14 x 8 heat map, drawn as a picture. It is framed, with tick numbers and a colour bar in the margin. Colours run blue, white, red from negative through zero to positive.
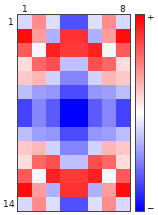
The centre is the smoothest part. It mirrors both left to right and top to bottom. There is no seam. The centre is the ninth with the lowest average.
